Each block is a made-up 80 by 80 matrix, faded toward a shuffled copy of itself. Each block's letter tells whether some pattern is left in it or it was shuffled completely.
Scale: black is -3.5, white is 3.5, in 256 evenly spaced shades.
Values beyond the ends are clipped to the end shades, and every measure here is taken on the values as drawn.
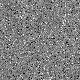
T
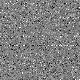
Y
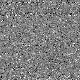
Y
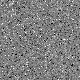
T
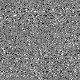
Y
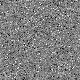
T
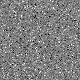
T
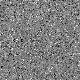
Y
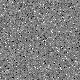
T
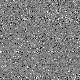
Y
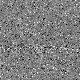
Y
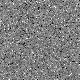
T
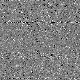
Y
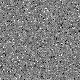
T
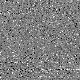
Y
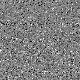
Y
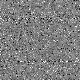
Y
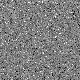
T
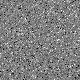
T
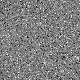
T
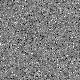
T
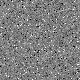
T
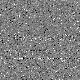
Y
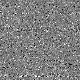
Y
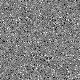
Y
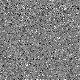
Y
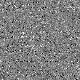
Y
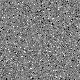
T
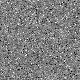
T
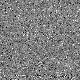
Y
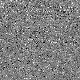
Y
